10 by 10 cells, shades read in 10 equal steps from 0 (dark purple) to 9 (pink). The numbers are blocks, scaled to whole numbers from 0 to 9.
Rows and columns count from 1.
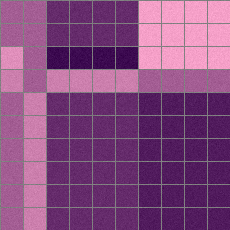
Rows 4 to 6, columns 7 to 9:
5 5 5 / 1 1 1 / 1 1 1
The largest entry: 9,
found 12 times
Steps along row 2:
same down same same same up same same same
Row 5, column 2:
7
